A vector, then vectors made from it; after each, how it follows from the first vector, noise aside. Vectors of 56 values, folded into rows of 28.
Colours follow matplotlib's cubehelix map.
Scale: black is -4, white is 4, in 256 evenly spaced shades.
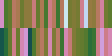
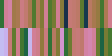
negated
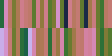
negated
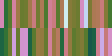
copied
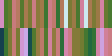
copied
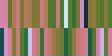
sign-scrambled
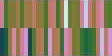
copied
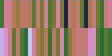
negated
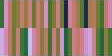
negated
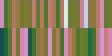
copied
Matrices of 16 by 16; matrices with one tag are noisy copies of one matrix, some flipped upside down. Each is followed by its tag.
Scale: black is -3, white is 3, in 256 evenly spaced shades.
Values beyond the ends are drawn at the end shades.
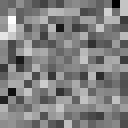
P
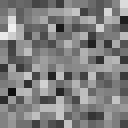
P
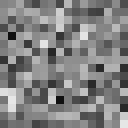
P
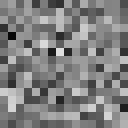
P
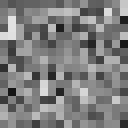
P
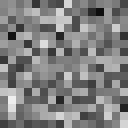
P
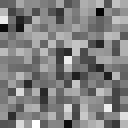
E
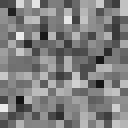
E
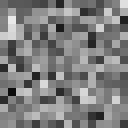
P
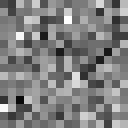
E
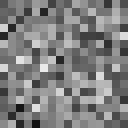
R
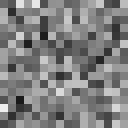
E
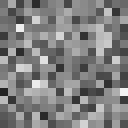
R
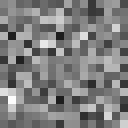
P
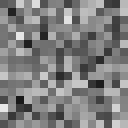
E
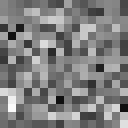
P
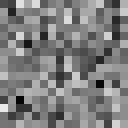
E
